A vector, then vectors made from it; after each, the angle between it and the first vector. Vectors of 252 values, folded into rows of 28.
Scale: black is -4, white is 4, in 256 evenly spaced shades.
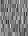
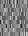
partly opposed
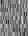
nearly parallel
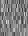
nearly opposite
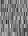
nearly parallel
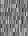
nearly opposite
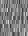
nearly opposite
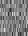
orthogonal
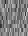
partly opposed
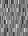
partly opposed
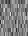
orthogonal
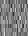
orthogonal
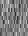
partly opposed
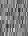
partly opposed
